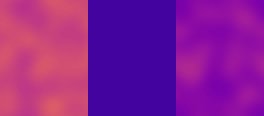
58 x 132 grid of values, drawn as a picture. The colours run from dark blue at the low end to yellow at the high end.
The table splits into one row of 3 panels. Panel 1,1: middling, smooth, faint in contrast. Panel 1,2: very low, flat. Panel 1,3: low, smooth, faint in contrast.
